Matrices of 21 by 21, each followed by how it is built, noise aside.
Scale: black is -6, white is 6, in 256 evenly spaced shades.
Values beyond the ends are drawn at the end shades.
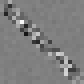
banded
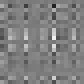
low rank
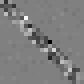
banded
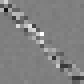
banded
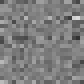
low rank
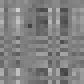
low rank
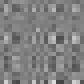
low rank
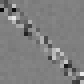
banded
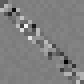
banded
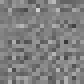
low rank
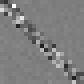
banded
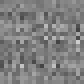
low rank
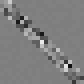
banded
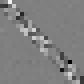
banded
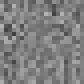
low rank
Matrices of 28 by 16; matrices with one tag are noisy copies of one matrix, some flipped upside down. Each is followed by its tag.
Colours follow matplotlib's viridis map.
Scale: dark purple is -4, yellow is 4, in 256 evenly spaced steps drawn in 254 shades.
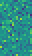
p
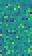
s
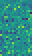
s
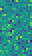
p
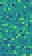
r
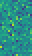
p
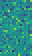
r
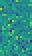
p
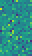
p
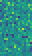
s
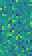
p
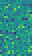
s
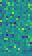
s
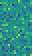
r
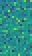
r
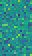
r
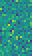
p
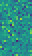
p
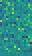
s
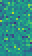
s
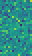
r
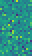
p
